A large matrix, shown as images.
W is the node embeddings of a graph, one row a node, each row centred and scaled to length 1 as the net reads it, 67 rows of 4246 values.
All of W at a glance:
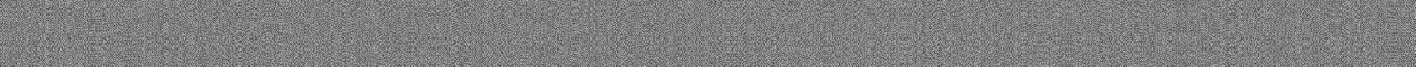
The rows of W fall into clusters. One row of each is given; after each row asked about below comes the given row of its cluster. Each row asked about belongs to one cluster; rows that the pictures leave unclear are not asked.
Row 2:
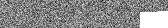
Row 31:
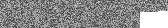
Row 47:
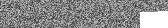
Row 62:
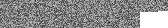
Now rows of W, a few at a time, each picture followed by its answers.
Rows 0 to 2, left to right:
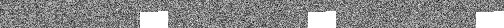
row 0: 62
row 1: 31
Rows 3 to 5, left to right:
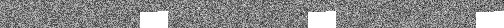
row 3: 31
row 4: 31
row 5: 2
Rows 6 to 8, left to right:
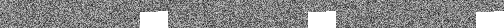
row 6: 2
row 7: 62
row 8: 47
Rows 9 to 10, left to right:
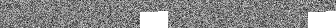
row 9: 47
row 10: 31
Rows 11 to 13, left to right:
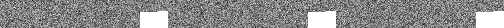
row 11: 31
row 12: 2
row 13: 47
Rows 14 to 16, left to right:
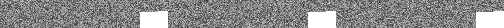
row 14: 47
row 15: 47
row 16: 31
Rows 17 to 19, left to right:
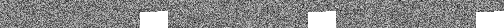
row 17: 2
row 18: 47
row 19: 62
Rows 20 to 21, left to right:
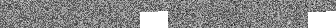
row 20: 47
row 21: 62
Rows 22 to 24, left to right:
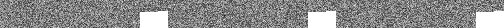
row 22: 2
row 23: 62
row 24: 31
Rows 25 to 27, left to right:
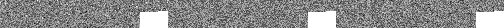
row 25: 2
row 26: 31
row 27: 62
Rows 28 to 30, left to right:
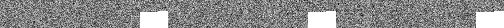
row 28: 31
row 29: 2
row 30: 62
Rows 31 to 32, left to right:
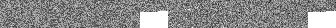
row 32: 2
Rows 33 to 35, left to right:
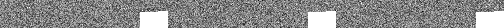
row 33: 2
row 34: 47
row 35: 2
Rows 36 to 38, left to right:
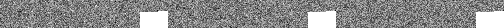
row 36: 62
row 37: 47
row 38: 47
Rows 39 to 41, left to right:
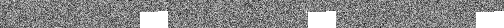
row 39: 47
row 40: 62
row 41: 2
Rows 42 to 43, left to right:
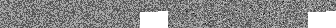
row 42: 2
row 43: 62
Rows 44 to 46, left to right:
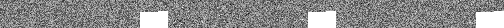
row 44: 62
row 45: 31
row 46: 2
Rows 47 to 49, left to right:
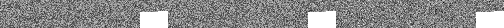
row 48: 47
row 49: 47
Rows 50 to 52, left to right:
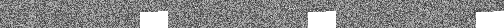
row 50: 62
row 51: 2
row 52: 2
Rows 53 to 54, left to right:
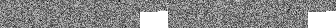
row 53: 31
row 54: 62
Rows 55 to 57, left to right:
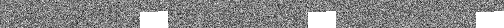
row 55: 47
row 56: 62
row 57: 2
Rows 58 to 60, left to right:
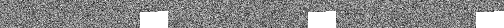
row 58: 2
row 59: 31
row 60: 62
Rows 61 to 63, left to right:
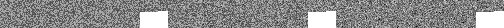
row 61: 2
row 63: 31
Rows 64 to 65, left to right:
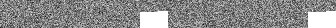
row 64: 47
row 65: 62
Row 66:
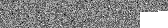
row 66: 62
